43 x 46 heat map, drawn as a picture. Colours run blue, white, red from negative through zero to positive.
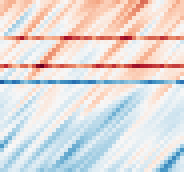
The field climbs toward the top. On average the colour sits 50% of the way up the scale. Rows 10, 17 and 21 differ from the rows beside them.
